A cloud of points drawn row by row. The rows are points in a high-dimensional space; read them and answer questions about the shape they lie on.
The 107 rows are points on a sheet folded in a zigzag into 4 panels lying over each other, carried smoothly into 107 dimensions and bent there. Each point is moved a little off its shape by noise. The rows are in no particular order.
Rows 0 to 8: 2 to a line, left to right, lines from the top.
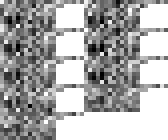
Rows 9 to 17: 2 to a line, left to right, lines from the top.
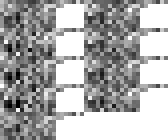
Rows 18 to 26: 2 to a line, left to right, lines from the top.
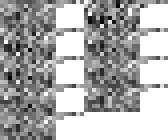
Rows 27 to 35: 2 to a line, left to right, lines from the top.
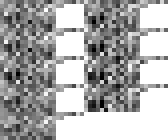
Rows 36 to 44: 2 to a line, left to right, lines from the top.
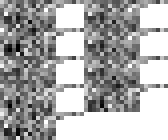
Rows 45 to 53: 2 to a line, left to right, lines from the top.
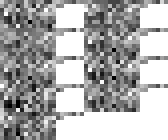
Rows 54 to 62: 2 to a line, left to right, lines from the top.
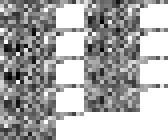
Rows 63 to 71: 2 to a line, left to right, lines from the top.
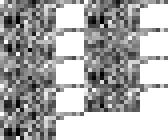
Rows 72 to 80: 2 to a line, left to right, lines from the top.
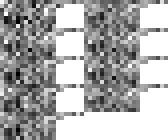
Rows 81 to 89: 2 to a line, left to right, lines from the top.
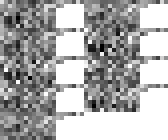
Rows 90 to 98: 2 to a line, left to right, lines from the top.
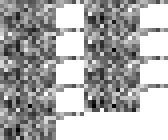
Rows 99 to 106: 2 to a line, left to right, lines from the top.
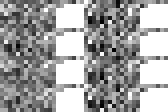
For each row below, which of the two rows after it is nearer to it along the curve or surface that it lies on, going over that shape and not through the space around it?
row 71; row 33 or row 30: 30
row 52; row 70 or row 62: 62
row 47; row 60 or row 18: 18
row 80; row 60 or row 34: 60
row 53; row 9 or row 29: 9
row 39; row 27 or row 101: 101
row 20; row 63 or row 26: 26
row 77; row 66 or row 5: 66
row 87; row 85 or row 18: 18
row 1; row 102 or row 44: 44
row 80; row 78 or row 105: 78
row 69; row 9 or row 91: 9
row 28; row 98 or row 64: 98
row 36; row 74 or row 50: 50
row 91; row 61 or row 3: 61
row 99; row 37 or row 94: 37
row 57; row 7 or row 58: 58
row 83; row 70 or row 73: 73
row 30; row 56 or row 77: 56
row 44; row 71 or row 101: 71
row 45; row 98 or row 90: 90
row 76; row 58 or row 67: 58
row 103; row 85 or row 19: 85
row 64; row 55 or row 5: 55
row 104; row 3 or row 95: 3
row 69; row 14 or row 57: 57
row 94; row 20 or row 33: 33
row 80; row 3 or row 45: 3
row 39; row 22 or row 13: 22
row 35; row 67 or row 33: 67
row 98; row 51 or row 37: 51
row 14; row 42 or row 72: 72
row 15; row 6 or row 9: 9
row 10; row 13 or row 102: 13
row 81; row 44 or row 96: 44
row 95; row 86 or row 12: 86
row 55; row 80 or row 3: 3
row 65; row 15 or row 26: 26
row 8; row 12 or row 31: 12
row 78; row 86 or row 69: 69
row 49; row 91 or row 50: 50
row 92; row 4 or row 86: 4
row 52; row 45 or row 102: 45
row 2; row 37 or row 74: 37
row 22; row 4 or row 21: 21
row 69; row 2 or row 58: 58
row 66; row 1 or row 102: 102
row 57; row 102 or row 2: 2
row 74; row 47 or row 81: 47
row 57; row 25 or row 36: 25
